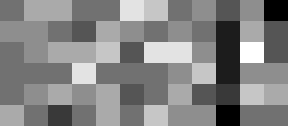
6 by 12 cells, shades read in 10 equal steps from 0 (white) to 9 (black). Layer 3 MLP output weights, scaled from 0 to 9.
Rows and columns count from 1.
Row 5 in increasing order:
2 3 3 3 3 4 4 5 5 6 6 7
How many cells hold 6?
7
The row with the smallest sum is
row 3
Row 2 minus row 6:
1 -1 -2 1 0 -1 3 0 1 -1 -2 1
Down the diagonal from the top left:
5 4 3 1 3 5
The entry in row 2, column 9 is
5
